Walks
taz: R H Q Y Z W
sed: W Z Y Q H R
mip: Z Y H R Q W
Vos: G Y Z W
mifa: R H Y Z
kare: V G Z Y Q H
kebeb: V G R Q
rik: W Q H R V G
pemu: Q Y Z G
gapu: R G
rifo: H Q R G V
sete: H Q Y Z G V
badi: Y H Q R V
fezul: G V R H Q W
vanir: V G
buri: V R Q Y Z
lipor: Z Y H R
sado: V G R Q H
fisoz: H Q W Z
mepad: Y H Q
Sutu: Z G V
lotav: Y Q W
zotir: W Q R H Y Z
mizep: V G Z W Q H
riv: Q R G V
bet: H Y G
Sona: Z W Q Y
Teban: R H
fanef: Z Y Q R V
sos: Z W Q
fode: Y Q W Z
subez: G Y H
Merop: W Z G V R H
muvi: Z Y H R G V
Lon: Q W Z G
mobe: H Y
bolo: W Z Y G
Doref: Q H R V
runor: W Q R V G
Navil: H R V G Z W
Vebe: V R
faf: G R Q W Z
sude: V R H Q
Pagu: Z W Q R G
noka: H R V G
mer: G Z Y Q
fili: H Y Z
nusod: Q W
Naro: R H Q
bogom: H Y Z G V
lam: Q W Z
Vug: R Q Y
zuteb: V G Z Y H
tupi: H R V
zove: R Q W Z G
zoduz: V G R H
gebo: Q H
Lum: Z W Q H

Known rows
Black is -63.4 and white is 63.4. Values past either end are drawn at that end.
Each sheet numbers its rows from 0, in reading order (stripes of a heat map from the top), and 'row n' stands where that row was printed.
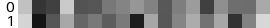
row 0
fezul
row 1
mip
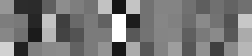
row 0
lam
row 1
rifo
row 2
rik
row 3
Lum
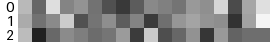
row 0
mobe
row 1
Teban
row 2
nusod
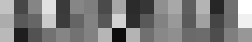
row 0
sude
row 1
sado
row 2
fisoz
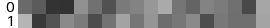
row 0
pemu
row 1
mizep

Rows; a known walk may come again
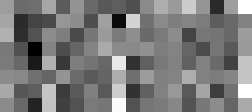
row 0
lipor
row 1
fode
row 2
mizep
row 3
Pagu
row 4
kebeb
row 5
zuteb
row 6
sado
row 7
rik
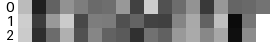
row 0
nusod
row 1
Naro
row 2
sed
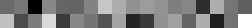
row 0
Navil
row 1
sude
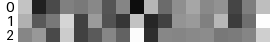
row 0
taz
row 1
badi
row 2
zoduz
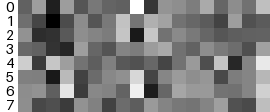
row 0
muvi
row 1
Lon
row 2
lam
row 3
pemu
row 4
gebo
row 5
Merop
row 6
tupi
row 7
mer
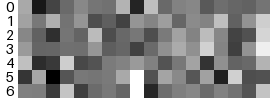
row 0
sos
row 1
subez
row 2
buri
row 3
mifa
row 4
fezul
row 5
Sutu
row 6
rifo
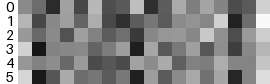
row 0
fanef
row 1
Vug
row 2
fili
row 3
Lum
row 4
bet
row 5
mip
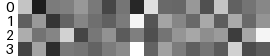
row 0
lotav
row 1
bogom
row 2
Teban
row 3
vanir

